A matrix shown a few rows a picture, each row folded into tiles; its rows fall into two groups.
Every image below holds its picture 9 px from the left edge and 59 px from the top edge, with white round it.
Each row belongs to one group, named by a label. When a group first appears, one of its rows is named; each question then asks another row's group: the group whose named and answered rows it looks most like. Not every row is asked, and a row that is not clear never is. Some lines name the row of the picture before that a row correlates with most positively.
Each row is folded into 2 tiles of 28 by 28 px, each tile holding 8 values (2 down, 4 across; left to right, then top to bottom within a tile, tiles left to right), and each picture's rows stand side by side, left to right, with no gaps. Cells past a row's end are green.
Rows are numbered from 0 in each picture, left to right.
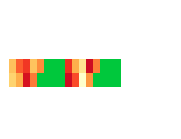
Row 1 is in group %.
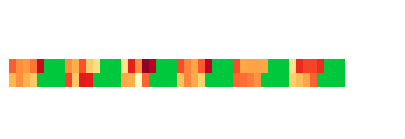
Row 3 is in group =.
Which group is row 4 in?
%
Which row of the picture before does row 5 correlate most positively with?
0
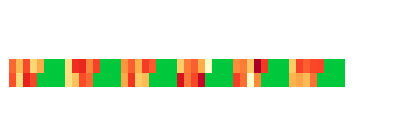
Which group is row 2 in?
=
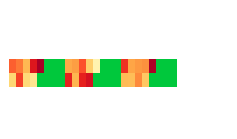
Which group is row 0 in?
=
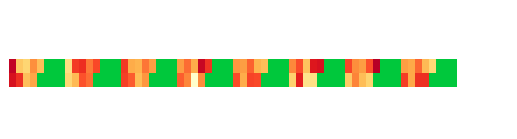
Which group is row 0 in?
%
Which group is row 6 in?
=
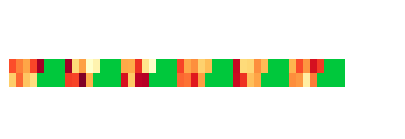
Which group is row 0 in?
=
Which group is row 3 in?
%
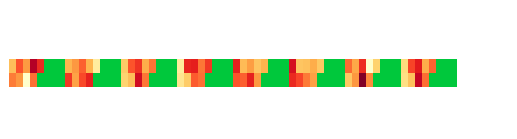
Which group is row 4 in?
%
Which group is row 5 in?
%
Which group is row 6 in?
%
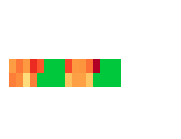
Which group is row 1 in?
=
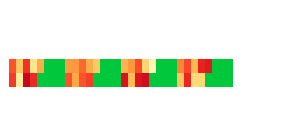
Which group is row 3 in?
=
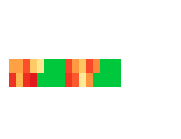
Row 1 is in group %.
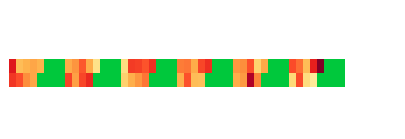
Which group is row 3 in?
=
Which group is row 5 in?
=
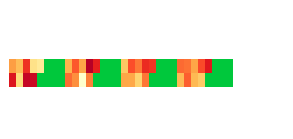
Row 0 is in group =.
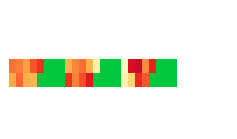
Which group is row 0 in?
=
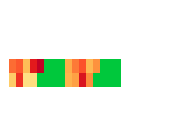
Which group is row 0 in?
=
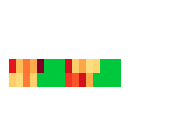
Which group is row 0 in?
=
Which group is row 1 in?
%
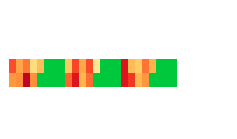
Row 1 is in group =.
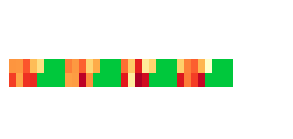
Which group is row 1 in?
%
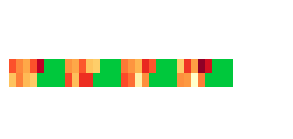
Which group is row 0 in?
=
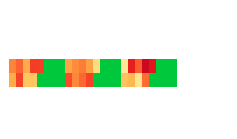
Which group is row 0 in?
=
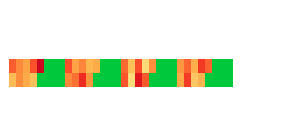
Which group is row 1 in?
%
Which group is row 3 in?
=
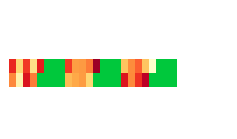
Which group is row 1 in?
=
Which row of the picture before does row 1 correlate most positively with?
0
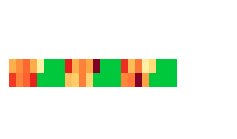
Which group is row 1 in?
=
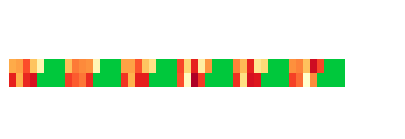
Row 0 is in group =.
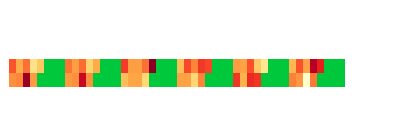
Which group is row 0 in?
%
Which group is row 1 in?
%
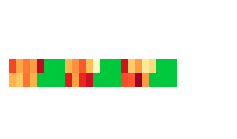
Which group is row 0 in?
=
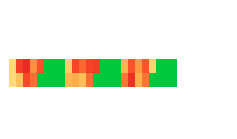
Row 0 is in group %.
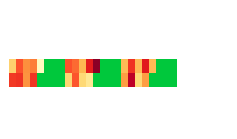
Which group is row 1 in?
=
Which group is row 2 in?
=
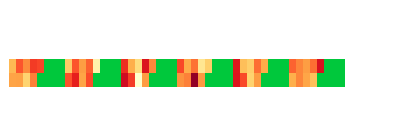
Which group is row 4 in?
%
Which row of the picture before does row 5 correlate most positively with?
1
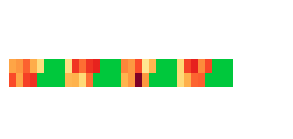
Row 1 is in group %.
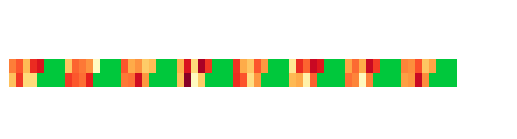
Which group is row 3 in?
=
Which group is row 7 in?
%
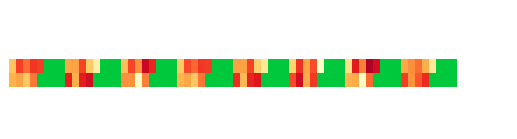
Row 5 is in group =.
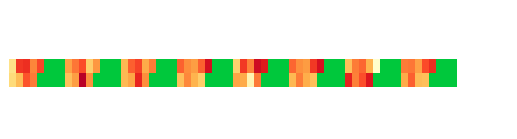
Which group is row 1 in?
%
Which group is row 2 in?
%
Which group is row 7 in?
=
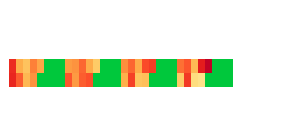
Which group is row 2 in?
=
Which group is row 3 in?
=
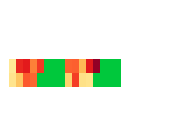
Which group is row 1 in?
=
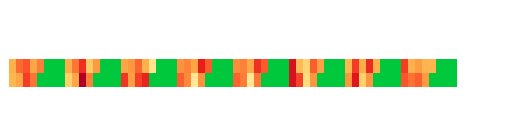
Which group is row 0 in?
%
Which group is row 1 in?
%
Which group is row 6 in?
=
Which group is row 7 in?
%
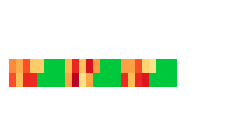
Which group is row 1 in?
=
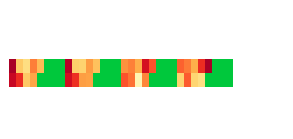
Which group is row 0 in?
%
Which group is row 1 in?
%
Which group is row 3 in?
=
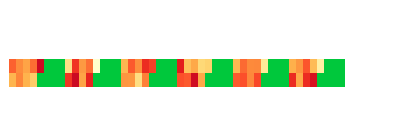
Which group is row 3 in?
%
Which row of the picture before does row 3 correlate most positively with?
1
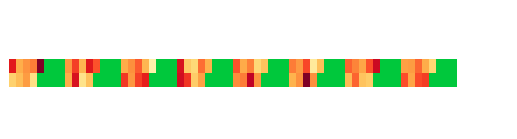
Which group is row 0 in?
=
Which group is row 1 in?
=
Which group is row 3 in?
%
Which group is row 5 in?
%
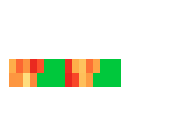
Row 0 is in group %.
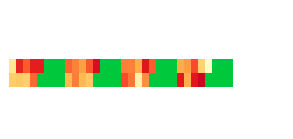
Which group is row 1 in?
=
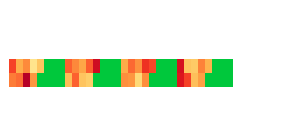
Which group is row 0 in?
%
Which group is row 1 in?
=
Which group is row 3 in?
%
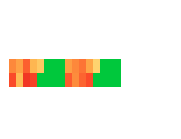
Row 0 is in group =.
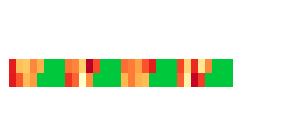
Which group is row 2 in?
=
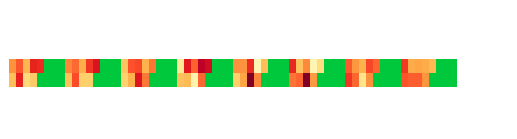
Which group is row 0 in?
=
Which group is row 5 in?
%
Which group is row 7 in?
%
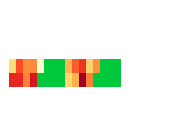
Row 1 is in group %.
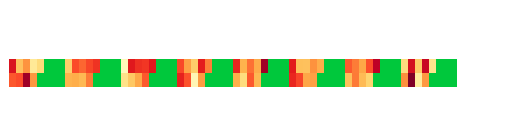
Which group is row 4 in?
=
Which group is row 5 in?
%
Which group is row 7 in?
=
